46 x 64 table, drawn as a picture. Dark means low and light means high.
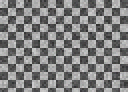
The histogram has two humps. The field is checkered. On average the colour sits 50% of the way up the scale. The halves do not mirror each other.
